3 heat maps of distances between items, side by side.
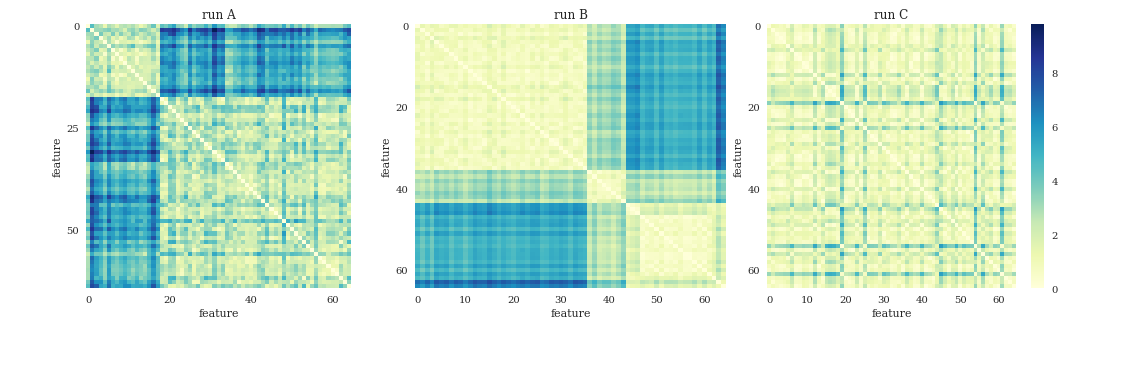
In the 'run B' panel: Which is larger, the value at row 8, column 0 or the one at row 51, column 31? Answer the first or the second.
the second
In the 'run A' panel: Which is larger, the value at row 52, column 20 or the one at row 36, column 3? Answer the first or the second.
the second
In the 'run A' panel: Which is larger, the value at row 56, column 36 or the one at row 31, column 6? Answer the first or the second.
the second
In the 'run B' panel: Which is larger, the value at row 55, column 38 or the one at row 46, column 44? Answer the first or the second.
the first
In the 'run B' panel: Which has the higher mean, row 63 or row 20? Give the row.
63
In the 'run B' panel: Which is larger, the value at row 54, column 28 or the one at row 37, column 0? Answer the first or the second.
the first
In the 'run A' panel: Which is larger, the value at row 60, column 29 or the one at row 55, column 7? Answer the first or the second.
the second
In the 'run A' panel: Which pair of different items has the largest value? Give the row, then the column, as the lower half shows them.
31, 1
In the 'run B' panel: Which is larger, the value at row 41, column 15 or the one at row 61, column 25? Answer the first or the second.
the second
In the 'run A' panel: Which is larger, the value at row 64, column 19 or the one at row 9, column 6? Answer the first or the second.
the first
